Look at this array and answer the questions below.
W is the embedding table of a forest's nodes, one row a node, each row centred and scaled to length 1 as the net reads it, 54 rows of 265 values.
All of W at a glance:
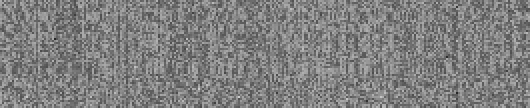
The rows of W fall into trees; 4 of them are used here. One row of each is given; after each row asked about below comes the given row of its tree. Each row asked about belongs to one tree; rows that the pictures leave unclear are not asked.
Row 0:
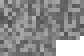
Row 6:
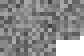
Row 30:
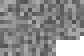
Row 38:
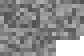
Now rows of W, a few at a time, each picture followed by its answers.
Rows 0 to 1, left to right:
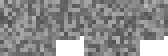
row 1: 30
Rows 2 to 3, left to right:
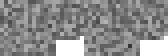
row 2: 0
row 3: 0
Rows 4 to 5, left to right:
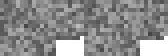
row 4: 38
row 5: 38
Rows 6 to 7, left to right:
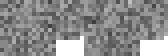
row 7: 6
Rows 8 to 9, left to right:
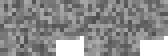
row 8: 6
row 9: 6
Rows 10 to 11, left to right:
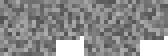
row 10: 0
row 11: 30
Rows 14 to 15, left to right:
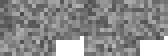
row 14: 38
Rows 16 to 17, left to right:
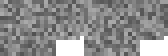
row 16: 6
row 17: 30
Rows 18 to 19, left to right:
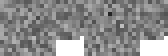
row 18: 30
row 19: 30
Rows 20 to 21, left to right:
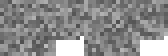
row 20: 38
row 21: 30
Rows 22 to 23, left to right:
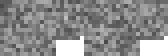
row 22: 38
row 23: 38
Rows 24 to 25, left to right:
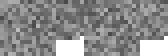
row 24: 30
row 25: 38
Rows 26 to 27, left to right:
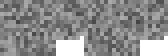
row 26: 6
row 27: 6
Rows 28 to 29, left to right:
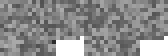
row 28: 6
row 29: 38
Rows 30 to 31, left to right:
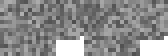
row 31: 38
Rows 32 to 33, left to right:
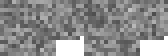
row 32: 38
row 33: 38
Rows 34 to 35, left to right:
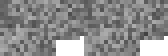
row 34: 38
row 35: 38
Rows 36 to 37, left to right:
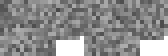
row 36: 38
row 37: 0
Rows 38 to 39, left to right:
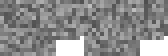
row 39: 0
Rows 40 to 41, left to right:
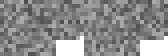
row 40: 0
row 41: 30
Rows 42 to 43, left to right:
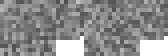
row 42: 30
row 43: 30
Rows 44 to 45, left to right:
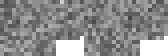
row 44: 38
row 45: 6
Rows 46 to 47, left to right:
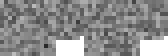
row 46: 0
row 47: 6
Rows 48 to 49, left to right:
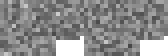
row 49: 0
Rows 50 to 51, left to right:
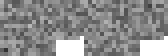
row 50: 6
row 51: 0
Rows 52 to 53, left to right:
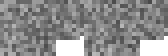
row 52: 30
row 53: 30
